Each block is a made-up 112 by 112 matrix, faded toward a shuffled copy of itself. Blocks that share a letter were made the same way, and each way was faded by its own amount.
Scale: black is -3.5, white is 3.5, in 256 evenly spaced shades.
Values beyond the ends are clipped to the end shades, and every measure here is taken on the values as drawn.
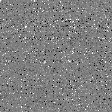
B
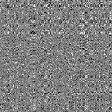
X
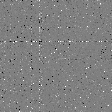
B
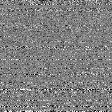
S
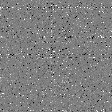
B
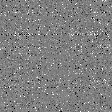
B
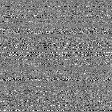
S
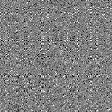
X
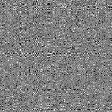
X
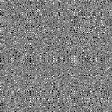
X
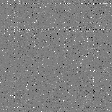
B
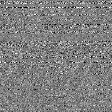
S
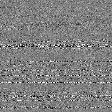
S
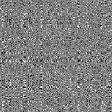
X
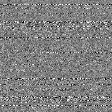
S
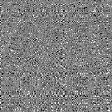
X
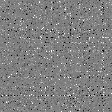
B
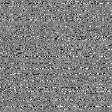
S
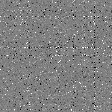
B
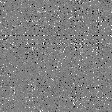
B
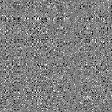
X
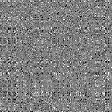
X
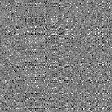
X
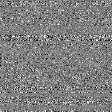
S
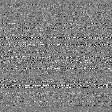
S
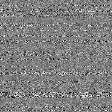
S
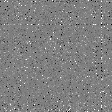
B
